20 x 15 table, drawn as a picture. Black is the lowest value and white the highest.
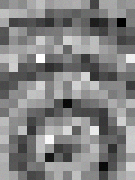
Rings: centred on the bottom middle. Slope: none. Odd rows or columns: none. Average level on the scale: 50%. Histogram: bell-shaped.
